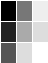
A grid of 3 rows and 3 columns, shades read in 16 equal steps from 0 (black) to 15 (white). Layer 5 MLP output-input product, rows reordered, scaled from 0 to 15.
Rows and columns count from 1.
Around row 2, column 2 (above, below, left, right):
7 13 2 13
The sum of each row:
21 25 33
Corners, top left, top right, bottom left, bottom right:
0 14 5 15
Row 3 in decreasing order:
15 13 5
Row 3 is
5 13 15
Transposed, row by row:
0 2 5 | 7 10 13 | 14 13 15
